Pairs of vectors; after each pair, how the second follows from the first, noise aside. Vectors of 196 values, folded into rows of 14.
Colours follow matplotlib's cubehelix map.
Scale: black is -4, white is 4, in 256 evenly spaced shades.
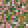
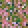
sign-scrambled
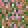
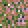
wrapped around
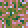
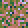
sign-scrambled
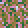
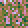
wrapped around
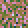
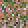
sign-scrambled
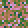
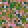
sign-scrambled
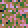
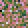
sign-scrambled
